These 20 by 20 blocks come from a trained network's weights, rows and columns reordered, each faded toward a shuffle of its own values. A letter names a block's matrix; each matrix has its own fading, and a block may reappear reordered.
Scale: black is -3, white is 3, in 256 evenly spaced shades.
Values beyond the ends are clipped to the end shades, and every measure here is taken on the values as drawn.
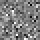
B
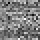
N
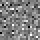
B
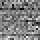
N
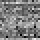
N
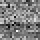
N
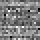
N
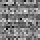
N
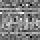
N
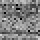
N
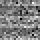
N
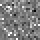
B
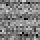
N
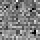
N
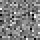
B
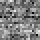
N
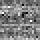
N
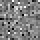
B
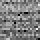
N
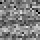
N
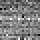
N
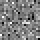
B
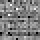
N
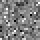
B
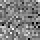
B
